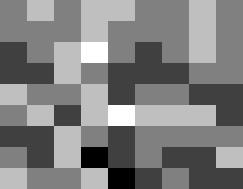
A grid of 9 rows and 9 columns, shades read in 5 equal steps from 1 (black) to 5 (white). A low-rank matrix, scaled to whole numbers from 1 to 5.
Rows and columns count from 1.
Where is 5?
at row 3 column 4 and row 6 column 5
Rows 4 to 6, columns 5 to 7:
2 2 2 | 2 3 3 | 5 4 4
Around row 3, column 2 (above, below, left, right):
3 2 2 4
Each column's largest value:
4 4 4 5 5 4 4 4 4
